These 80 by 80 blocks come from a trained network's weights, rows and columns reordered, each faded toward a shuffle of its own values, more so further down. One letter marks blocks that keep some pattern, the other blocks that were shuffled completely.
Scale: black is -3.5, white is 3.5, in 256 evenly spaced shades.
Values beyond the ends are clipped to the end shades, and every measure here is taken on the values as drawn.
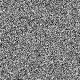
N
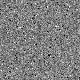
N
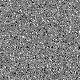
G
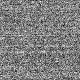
G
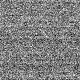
G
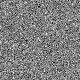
N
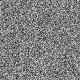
N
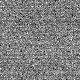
G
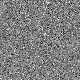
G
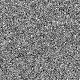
N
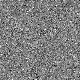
N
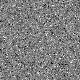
N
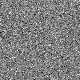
N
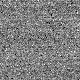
G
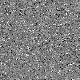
G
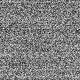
G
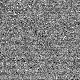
G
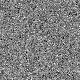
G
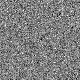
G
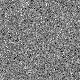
N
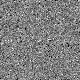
N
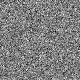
G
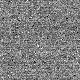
G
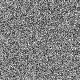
N
